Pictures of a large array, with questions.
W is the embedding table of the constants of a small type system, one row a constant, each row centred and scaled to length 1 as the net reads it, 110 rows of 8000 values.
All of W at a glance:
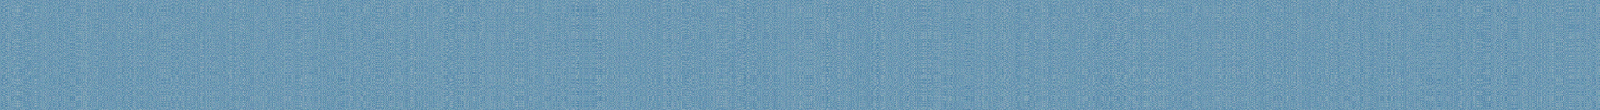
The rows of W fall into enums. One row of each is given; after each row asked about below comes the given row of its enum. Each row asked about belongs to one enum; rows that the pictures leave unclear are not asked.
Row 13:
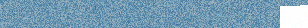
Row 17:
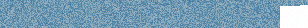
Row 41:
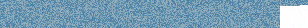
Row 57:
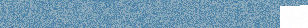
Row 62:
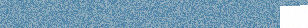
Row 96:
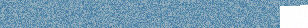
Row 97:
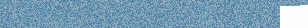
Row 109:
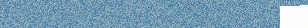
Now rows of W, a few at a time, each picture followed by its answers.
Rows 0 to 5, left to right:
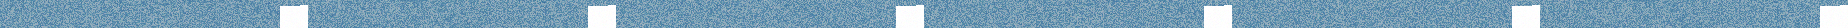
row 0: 17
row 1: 57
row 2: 109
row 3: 17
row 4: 62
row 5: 57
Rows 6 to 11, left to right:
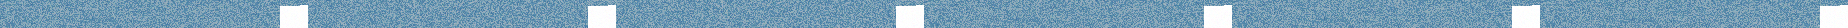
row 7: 62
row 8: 62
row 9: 41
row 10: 41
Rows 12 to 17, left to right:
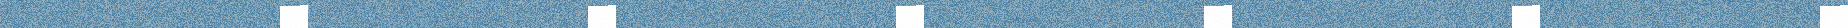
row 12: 62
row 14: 97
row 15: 41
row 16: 97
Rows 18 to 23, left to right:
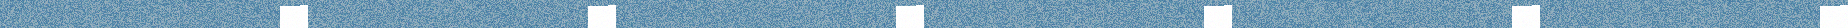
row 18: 17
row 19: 109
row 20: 97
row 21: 17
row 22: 57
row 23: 17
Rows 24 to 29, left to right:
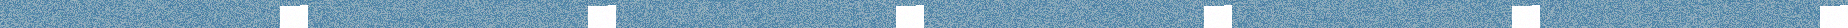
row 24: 109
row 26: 57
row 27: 109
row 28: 41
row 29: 17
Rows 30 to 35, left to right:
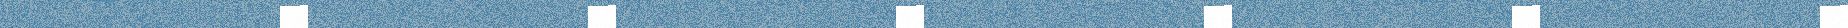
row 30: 57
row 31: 109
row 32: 17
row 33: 96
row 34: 17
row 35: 97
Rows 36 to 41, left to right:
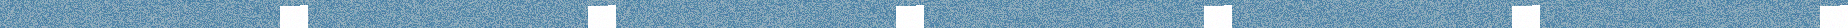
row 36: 17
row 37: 62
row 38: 17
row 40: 97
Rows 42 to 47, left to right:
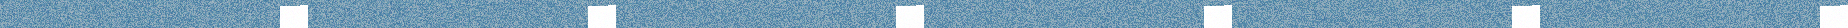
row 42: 13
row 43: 96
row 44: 97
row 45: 62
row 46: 41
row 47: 97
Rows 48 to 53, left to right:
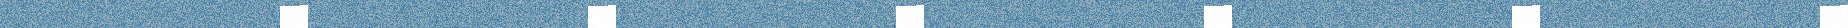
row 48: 62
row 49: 13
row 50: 96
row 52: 17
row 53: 97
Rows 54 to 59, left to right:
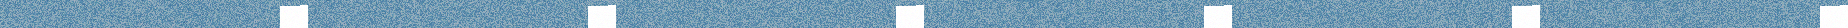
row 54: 109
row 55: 62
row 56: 62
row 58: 97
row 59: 57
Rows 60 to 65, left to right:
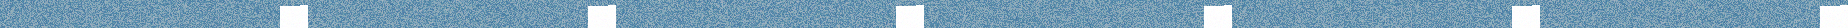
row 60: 17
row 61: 109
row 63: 41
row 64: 17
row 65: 109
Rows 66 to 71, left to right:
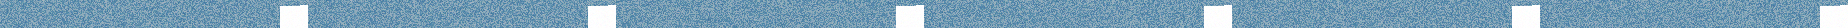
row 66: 62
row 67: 62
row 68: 41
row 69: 97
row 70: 62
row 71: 97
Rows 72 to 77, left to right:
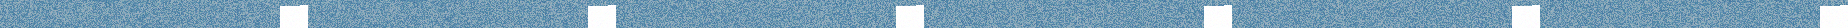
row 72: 57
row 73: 57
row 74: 97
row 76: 62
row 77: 17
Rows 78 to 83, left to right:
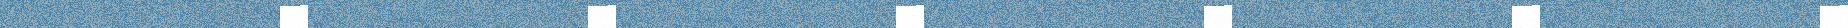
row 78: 17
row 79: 41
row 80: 41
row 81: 17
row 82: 57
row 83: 41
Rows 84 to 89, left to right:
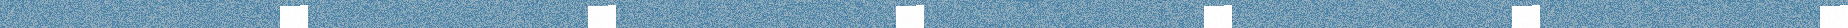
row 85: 97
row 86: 96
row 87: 57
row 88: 109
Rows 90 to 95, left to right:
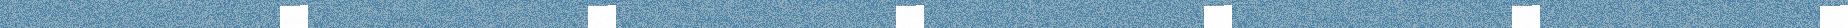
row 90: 97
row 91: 41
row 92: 41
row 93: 62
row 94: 41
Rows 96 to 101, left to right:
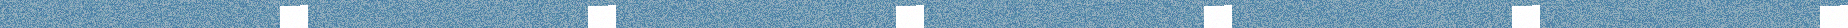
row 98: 97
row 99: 96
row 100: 97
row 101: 41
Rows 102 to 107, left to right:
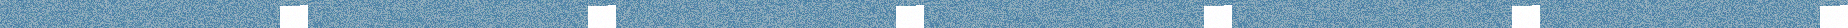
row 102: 62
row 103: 41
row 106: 41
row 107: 62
